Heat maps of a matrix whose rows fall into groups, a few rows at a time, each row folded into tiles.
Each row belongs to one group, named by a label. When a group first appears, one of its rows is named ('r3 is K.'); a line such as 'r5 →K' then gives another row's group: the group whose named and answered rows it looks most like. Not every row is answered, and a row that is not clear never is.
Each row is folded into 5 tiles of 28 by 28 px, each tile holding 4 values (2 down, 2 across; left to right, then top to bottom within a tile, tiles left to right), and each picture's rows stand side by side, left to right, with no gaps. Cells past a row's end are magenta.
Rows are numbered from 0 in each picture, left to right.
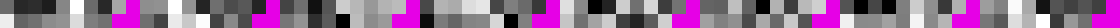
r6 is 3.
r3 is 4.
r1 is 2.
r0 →3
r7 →2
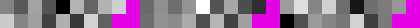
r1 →4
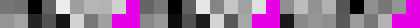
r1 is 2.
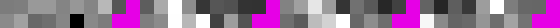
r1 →2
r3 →3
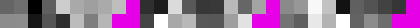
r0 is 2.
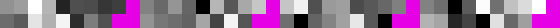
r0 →2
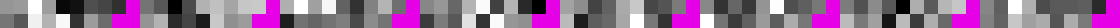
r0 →2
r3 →4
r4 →3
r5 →3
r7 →2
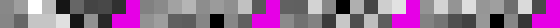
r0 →2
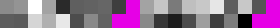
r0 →2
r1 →3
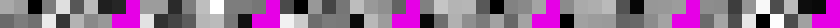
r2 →3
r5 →4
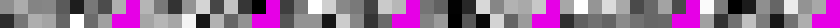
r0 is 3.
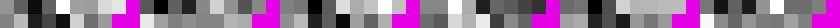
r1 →3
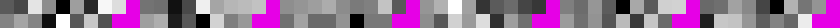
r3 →2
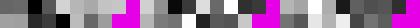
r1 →4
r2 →2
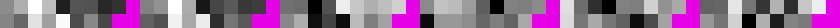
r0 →2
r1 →2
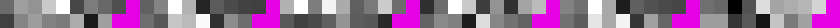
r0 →4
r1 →2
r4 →2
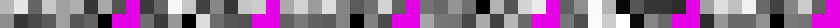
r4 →2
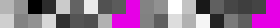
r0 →4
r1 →2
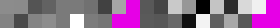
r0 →3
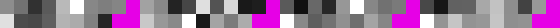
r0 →3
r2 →3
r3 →3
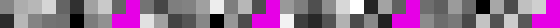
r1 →3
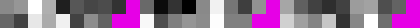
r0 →2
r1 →3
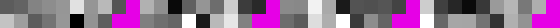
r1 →4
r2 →2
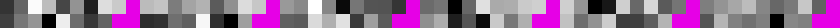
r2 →2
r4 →4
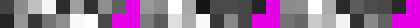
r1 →2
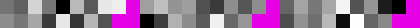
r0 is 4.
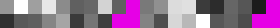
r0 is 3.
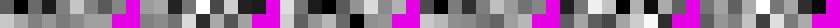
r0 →3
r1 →4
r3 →3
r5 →4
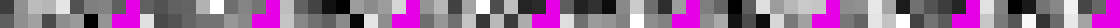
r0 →4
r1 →3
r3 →4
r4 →3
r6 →2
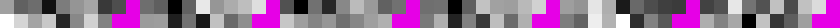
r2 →3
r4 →2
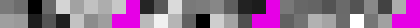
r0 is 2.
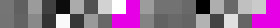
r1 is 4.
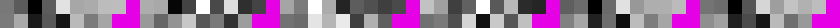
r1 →4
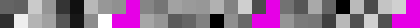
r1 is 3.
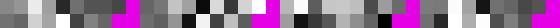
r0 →2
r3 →2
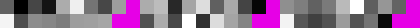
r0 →3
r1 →4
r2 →3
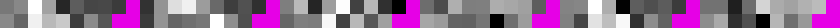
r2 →4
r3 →3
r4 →2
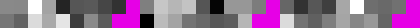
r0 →2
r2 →3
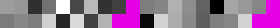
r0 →4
